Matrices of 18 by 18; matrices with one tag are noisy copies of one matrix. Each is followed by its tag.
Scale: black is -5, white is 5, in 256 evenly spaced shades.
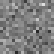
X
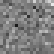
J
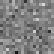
X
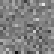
X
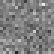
X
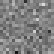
X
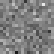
X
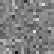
X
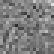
J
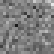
J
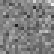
J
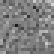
J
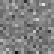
X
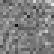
J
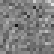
J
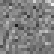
J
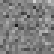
J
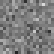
X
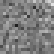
J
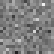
X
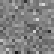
X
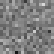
X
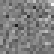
J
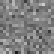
X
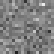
X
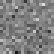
X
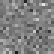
X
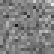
J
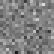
X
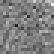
J
